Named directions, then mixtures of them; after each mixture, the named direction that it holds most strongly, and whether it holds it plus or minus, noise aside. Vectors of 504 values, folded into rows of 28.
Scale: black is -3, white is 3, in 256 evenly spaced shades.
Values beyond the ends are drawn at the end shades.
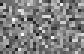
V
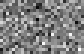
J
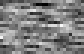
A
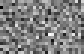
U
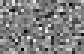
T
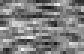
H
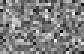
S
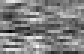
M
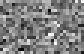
U, plus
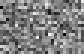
U, plus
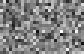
S, minus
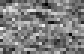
A, plus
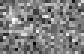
V, plus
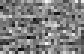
U, plus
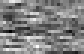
M, plus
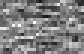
H, plus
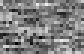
M, minus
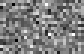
U, plus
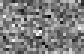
V, minus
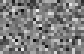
T, minus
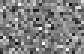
T, plus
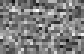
T, minus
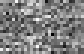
J, minus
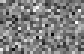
J, minus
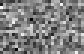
V, plus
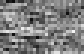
M, minus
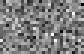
S, plus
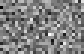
U, plus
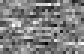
H, plus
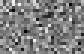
T, plus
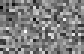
U, plus
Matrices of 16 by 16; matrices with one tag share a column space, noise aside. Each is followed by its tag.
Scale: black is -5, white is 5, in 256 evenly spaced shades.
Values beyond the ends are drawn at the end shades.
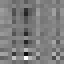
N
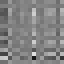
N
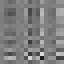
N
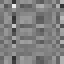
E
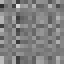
E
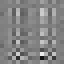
N
